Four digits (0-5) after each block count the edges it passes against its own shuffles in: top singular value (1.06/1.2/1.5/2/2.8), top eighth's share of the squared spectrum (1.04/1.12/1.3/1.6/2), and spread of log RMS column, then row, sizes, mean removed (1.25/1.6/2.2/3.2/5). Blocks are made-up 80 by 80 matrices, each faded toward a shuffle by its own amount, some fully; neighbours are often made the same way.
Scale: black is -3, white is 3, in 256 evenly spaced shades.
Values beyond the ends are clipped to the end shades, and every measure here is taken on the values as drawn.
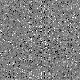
3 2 1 0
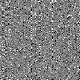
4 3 2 1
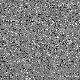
1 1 0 2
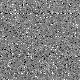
2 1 0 2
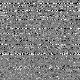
2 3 0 4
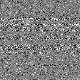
2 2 0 3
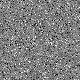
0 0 0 0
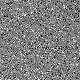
1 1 0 0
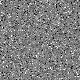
0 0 0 0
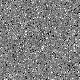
2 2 0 0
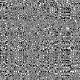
4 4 2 3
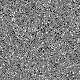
0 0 0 0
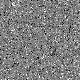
1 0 0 0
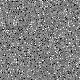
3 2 0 0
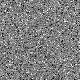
2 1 0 0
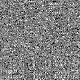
3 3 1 1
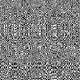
4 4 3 3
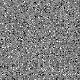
3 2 1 1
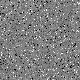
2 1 0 0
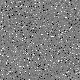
0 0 0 0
